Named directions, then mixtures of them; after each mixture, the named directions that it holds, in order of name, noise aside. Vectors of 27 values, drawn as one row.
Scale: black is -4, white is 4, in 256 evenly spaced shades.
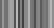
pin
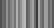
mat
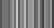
mat, pin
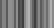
pin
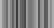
mat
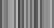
mat, pin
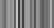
pin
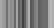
mat, pin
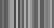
mat, pin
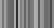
mat, pin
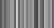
mat, pin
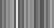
mat, pin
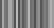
pin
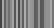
mat, pin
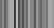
pin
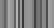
pin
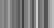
mat, pin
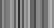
pin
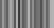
pin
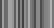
pin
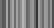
mat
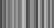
mat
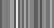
mat, pin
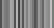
mat, pin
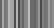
pin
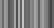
pin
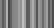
mat, pin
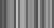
mat, pin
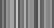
mat, pin
